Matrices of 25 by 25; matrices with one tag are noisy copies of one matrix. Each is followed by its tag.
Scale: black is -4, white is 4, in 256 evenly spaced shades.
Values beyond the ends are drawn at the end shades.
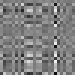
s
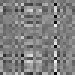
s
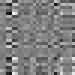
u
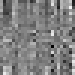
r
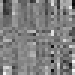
r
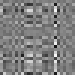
s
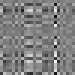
s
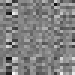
u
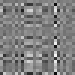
s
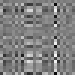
s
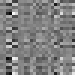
u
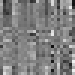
r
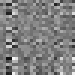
u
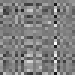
s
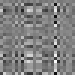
s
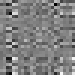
u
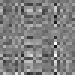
s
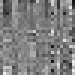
r
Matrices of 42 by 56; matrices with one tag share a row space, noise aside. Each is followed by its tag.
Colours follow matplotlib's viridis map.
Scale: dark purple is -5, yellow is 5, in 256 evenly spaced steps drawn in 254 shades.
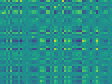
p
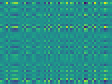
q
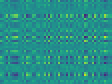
q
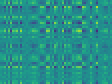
p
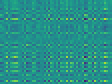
q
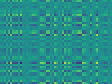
p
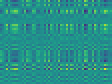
q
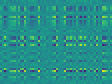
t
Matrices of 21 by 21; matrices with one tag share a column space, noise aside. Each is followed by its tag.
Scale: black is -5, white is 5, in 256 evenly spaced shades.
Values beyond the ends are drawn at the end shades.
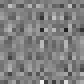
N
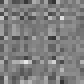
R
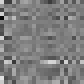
R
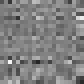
R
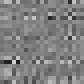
R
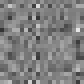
N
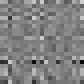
R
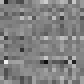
R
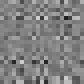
R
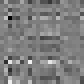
R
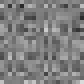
N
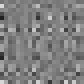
N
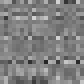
R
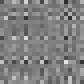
R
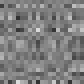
N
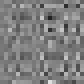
N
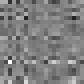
R
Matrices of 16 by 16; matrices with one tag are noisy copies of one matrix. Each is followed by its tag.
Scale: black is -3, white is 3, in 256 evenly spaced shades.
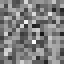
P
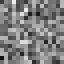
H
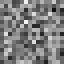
P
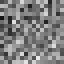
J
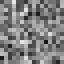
H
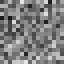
J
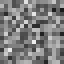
P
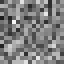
J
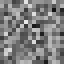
P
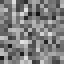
H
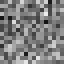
J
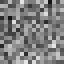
J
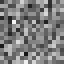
J
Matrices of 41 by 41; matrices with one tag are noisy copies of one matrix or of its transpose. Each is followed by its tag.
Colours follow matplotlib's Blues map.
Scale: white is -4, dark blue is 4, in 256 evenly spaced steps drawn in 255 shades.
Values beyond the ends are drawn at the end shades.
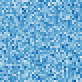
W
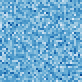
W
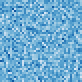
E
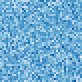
W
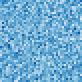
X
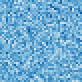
E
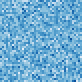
W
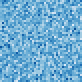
X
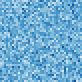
W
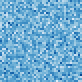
W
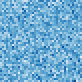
W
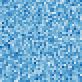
X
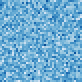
X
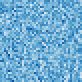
E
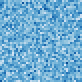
X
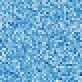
W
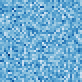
E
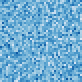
X
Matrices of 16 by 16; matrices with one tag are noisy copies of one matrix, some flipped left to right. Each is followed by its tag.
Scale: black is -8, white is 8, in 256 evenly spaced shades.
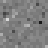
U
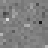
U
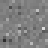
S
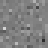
S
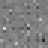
S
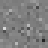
S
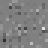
S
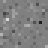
U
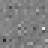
S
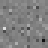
S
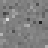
U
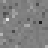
U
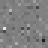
S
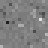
U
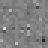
S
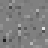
S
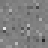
S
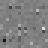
S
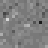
U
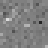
U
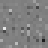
S
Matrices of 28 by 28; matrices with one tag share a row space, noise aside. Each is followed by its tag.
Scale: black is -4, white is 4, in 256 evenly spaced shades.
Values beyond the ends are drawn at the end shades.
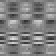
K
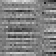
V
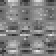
K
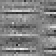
V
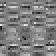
K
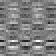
K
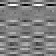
K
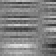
V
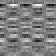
K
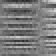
V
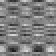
K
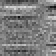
V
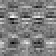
K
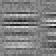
V
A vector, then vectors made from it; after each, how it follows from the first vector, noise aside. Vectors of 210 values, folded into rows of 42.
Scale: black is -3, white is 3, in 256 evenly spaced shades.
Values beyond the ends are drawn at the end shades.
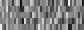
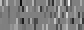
partly zeroed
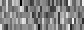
sign-scrambled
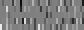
partly zeroed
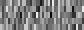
wrapped around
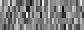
wrapped around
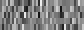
wrapped around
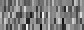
wrapped around
